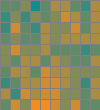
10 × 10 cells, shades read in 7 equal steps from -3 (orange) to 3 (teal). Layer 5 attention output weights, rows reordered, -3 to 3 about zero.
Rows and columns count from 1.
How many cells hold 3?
1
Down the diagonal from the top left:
1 0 1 1 -1 -1 -1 0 1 1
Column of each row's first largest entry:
4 1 1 1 9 2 1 1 2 1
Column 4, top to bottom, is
3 0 2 1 0 -1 1 -1 -1 -3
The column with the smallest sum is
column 5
